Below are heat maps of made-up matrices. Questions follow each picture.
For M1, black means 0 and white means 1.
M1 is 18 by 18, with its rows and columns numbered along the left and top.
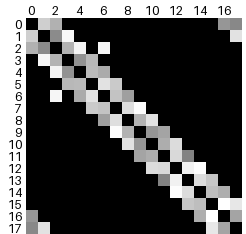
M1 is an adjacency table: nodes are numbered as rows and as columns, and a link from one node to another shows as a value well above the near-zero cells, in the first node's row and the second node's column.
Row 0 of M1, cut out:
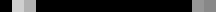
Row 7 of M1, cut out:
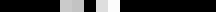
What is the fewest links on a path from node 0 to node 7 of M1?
3
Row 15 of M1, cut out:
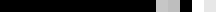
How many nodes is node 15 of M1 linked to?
4
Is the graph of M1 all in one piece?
yes
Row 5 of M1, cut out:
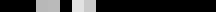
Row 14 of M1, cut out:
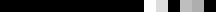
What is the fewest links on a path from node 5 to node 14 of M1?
5
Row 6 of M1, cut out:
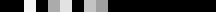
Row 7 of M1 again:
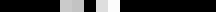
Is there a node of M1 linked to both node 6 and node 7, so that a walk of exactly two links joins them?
yes
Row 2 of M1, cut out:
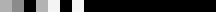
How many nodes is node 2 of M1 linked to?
5
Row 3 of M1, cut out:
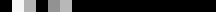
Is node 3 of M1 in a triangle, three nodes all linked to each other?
yes
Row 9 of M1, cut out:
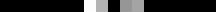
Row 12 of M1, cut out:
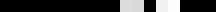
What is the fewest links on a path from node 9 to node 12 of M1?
2
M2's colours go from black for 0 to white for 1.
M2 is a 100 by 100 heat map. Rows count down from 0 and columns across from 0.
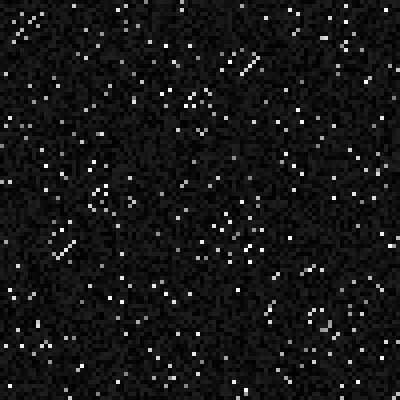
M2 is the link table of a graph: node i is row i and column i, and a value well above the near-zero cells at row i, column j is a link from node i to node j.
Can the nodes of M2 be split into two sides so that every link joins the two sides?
no
